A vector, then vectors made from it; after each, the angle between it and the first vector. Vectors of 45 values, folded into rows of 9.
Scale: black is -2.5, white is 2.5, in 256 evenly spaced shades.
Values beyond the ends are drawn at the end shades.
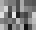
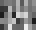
nearly opposite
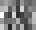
nearly parallel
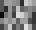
nearly opposite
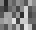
partly opposed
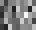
partly opposed
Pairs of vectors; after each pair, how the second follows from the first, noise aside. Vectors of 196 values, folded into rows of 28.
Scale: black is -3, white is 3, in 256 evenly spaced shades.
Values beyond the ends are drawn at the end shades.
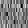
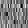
copied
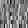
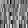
copied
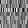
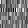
sign-scrambled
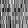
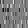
partly zeroed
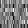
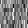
sign-scrambled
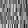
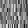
copied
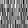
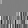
partly zeroed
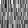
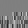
partly zeroed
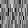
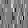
partly zeroed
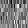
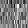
copied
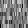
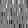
partly zeroed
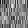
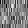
copied
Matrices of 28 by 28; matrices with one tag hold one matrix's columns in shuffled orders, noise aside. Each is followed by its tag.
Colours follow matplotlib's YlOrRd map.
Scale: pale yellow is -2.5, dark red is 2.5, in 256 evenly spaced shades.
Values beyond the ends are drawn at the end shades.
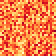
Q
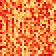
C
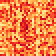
C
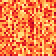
C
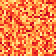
Q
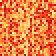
C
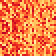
C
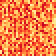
C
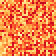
Q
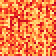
C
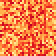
Q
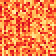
C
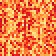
C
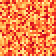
Q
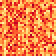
C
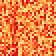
Q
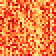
C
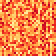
C
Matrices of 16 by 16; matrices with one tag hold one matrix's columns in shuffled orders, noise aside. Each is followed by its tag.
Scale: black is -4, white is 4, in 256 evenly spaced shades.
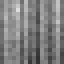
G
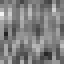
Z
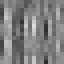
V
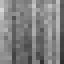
G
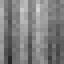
G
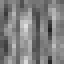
V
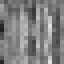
V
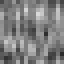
Z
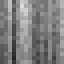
G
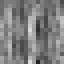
V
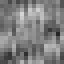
Z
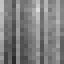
G
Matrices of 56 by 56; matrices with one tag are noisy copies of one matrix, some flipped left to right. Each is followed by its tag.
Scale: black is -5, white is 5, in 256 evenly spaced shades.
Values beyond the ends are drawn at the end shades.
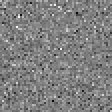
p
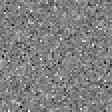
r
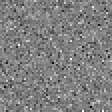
r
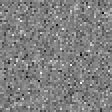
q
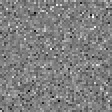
p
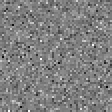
r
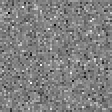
q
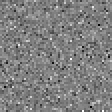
r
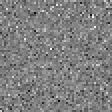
p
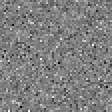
r
